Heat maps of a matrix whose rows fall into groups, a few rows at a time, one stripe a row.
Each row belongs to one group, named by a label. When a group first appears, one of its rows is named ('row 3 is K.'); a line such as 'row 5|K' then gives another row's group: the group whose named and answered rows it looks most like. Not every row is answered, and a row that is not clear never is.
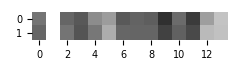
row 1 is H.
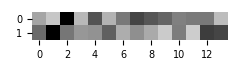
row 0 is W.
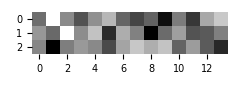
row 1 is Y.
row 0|H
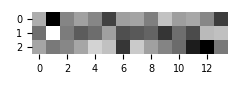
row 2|Y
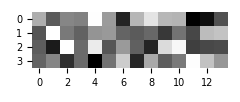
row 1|H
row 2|Y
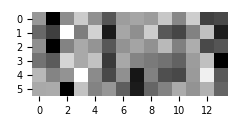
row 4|W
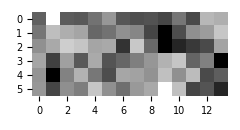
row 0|H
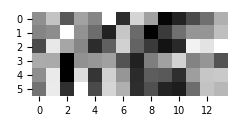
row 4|W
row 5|W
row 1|Y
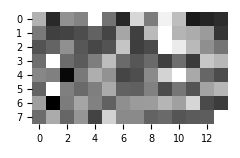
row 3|H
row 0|Y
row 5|H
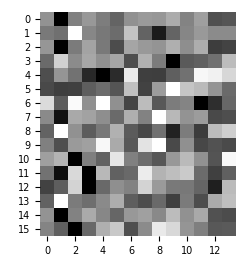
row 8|H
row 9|Y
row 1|Y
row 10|W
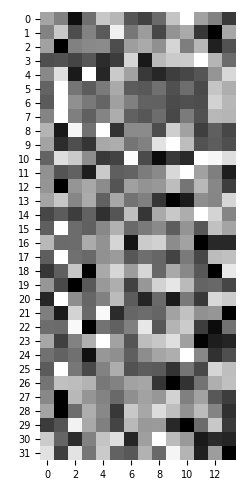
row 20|H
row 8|Y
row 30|Y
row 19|Y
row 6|H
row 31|Y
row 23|Y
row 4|W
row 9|Y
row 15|H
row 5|H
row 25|H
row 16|Y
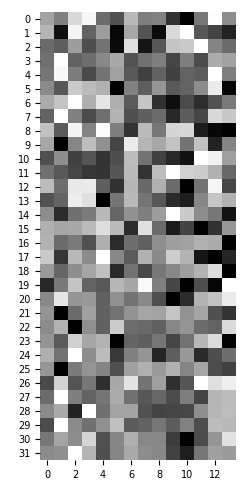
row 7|H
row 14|Y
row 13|W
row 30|W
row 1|Y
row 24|Y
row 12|W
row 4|H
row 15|Y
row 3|H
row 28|W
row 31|W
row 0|W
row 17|Y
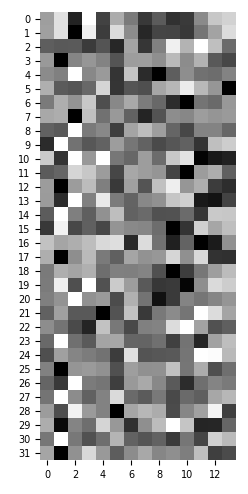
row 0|W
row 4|Y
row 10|Y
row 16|Y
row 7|W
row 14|H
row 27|H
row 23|H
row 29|Y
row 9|H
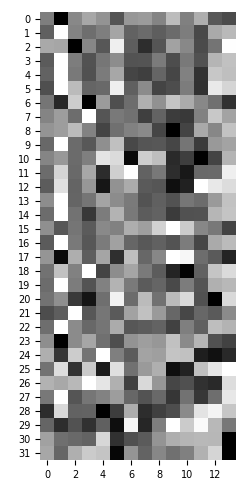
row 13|H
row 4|H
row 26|Y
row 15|Y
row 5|H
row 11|W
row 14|H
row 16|H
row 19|H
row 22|H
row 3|H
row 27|H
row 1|H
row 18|W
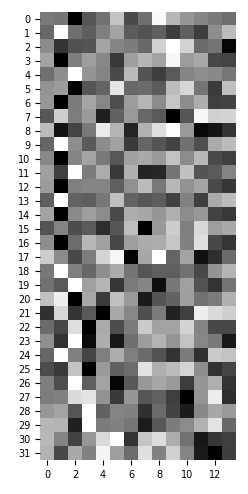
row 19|Y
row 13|H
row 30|Y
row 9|H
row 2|Y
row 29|W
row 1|H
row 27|W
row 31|Y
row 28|W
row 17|Y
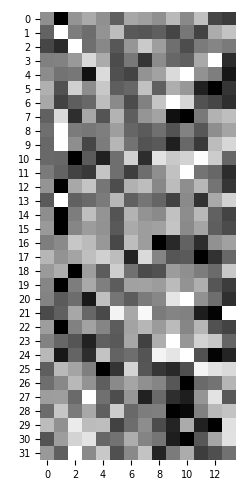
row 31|Y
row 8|H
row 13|H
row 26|W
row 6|Y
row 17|Y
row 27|W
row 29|Y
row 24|Y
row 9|H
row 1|H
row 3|W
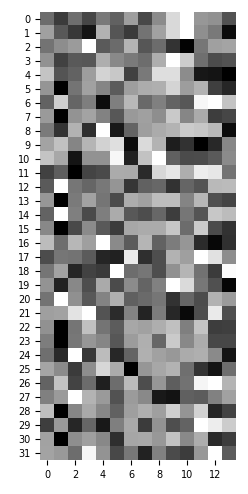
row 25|Y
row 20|H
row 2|W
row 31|W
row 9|Y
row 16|Y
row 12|H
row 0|Y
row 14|H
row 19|Y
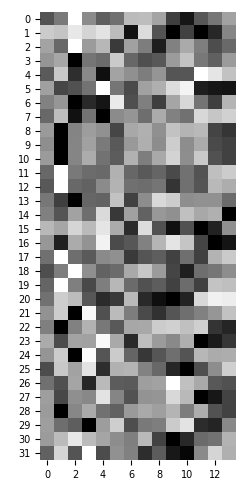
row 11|H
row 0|W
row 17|H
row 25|W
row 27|Y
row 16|Y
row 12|H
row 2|Y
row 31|W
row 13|Y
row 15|Y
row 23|Y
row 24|W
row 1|Y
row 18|W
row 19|H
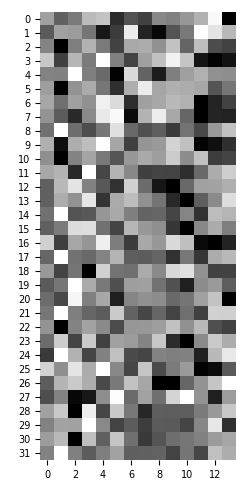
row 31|H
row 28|W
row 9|Y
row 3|Y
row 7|Y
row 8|H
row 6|Y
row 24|H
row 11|W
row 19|W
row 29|W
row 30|W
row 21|H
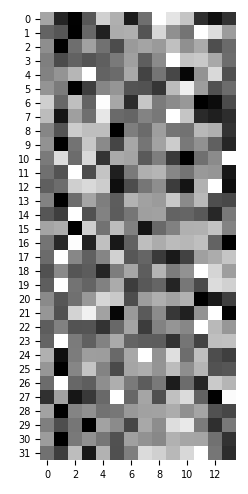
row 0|Y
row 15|W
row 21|W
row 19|H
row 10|W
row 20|Y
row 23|H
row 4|W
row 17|H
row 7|Y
